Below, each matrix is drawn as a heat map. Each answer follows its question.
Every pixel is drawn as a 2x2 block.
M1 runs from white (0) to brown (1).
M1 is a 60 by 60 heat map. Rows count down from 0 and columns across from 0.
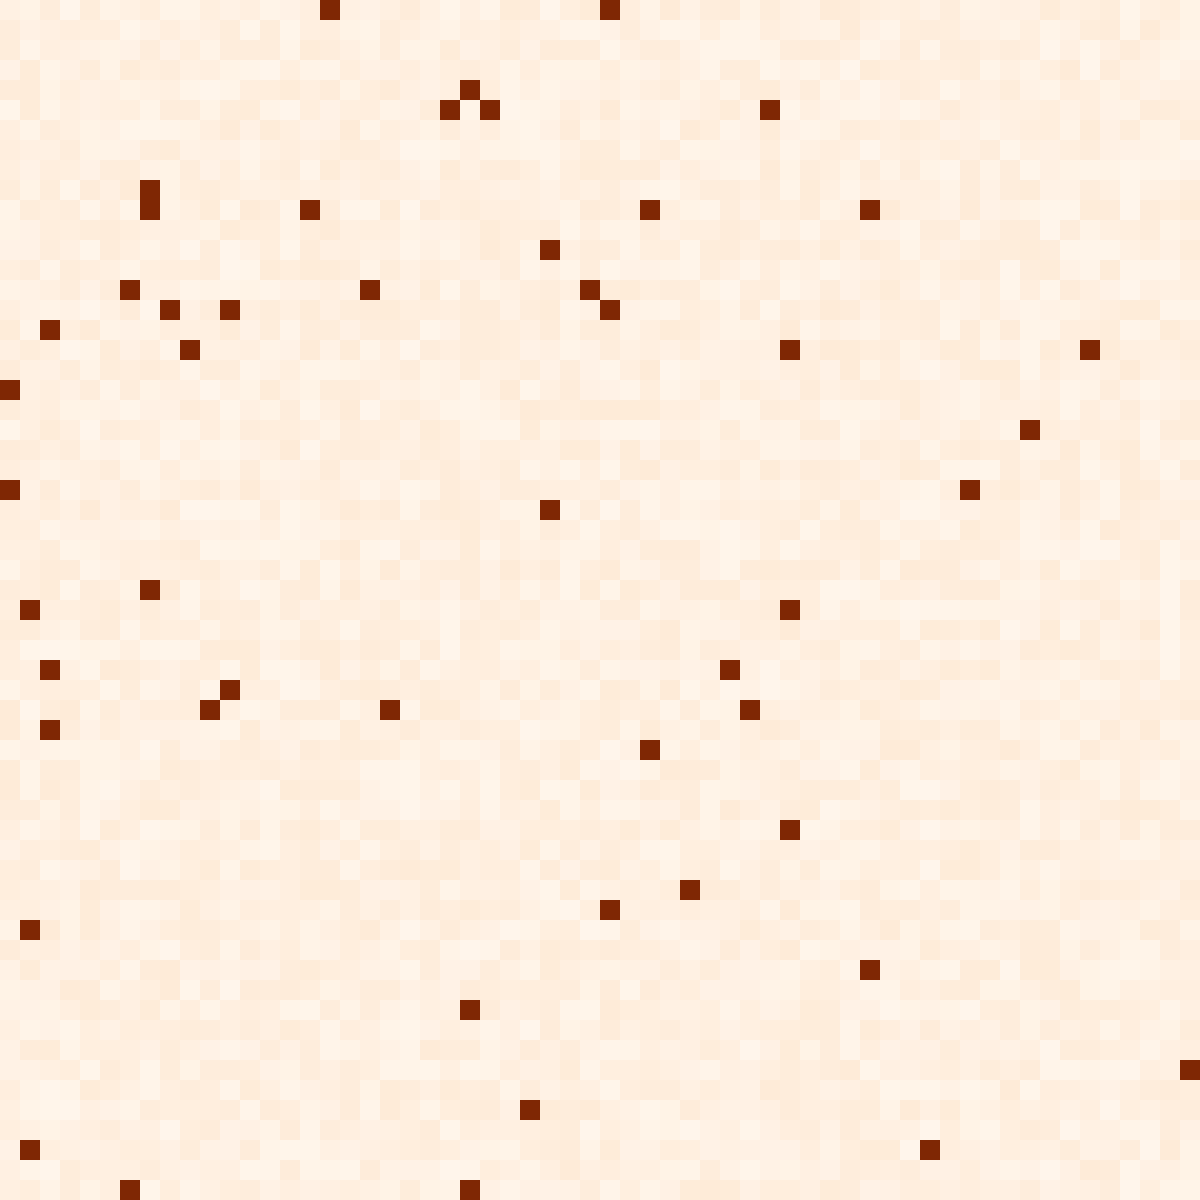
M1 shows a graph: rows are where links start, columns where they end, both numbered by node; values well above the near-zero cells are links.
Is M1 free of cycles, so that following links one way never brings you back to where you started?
yes
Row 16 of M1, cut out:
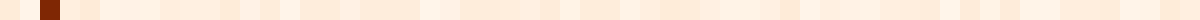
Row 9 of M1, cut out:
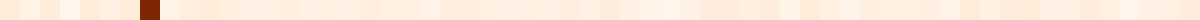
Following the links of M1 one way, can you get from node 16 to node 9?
no
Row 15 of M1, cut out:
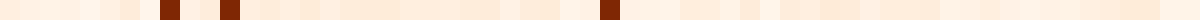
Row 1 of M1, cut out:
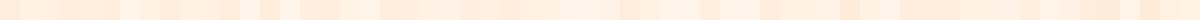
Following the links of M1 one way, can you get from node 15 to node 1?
yes
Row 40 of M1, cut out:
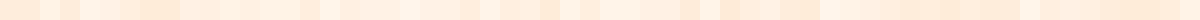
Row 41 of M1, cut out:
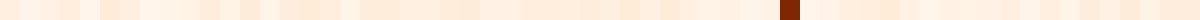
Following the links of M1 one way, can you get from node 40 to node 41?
no
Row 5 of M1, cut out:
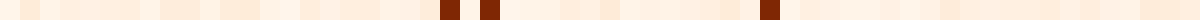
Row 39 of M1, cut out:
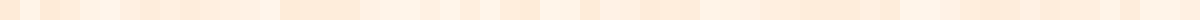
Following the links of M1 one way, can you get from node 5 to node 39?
yes
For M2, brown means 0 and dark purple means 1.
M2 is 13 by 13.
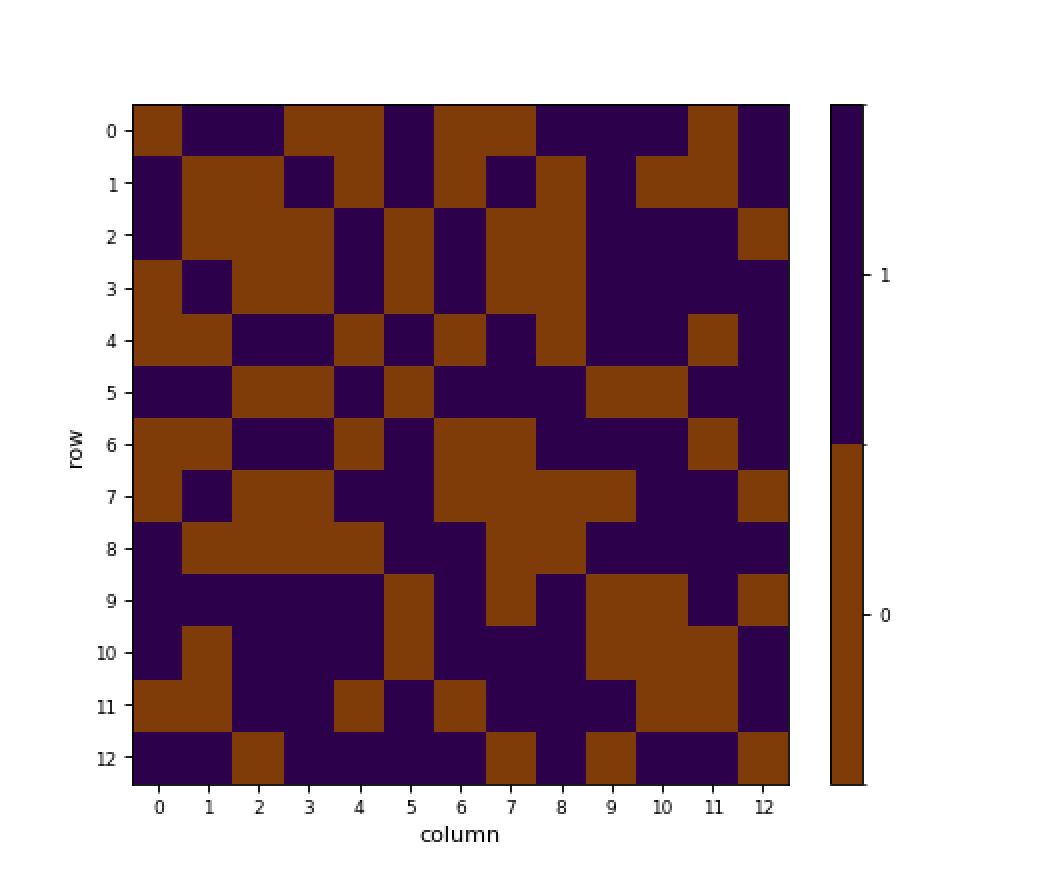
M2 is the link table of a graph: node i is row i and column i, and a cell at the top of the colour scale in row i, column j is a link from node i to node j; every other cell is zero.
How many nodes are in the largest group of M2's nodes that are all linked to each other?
4
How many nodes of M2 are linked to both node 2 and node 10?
3
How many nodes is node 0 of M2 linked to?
7
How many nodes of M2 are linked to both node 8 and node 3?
5
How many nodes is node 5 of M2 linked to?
8
